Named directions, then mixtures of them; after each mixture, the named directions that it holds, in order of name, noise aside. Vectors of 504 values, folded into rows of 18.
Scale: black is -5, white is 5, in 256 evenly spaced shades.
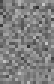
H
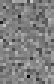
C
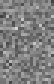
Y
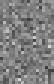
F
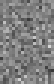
F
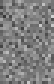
H, Y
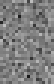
C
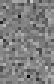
C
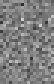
C, Y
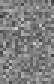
Y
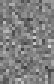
F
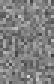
C, Y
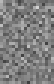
H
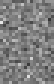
C, Y
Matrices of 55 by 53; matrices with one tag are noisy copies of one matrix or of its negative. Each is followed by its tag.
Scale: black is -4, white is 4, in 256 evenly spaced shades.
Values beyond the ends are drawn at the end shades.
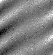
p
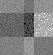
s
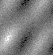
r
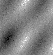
r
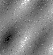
r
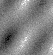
r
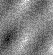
r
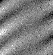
p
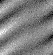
p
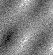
r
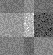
s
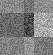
s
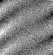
p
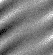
p
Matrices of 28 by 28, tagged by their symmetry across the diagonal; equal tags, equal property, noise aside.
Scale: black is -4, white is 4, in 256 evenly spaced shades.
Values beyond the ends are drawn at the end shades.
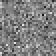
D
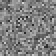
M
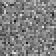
D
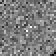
M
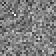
M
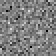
M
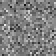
D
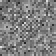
M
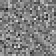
D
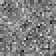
M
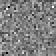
D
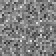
M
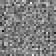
D
